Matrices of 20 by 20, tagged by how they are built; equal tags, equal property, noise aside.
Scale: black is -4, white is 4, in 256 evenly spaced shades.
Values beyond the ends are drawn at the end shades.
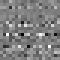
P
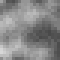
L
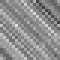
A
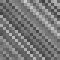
A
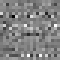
P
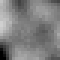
L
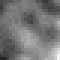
L
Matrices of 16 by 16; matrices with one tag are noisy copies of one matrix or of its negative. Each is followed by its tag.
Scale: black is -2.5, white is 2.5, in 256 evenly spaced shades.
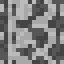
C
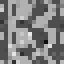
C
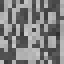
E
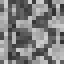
C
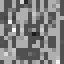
E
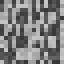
E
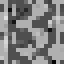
C
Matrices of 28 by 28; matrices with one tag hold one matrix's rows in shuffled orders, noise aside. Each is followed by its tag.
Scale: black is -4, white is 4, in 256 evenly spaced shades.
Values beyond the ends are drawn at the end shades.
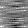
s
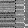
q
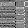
q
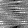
s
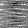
s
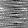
s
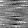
s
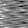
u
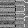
q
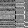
q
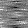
s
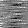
s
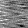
u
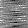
s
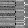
q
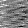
u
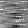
s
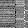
q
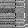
q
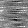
s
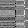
q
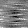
s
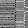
q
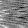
u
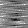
s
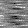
s
